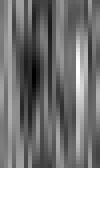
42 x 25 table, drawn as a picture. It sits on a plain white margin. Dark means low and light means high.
The centre is the ninth with the lowest average. The grain runs up and down. No overall slope runs across the table. Overall the values sit about 40% of the way up the scale. The ninth with the highest average is the middle right.
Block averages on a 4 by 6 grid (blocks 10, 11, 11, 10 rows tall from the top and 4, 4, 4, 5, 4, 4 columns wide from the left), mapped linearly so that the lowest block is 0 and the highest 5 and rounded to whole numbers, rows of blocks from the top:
3 3 1 2 2 2
4 0 0 2 5 3
4 1 2 1 4 3
3 3 2 2 3 2
